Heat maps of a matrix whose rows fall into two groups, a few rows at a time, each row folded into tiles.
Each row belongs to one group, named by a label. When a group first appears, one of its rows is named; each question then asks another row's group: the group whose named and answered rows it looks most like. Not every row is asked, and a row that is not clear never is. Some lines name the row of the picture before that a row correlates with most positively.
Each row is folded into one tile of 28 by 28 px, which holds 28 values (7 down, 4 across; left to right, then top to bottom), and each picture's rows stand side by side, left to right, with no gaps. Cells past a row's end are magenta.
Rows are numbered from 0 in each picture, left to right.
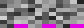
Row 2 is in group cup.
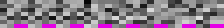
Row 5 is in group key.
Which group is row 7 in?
cup
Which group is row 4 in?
key
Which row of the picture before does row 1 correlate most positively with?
1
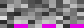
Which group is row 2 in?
cup
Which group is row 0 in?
cup
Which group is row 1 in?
key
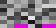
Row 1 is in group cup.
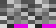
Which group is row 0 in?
cup
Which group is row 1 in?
cup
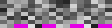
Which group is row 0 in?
cup
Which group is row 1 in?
cup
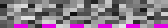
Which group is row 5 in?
cup
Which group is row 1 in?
cup
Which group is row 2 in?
key
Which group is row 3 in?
key
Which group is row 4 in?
key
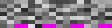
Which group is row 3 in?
cup
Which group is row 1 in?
cup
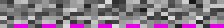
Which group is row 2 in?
key
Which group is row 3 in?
key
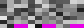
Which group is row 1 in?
cup
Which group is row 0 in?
cup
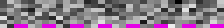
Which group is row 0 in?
cup
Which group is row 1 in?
cup
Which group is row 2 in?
cup
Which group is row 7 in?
key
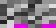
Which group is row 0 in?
key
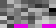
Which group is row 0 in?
cup
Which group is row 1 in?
key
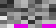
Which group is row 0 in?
key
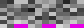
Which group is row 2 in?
key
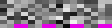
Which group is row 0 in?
cup
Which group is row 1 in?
key
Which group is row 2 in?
cup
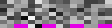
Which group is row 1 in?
cup
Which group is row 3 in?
key
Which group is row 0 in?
cup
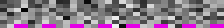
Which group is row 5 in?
key
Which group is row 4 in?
cup
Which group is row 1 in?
key
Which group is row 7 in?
cup
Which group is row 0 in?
key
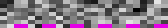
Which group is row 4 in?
key
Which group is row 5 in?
key
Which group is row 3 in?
key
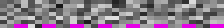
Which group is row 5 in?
key
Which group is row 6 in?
key
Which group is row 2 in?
key
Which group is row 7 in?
cup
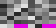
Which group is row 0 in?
key
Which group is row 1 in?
cup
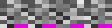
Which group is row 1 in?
cup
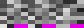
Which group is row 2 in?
key
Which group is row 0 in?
cup
